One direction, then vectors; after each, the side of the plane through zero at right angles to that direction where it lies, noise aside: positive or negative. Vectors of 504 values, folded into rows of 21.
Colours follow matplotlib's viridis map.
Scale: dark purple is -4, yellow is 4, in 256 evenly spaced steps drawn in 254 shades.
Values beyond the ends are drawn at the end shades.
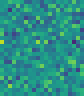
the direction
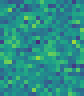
negative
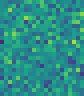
negative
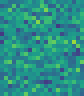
negative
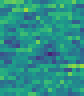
positive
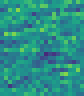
negative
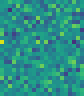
positive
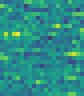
negative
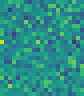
positive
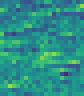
positive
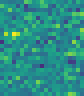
negative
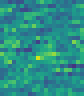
negative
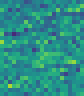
positive
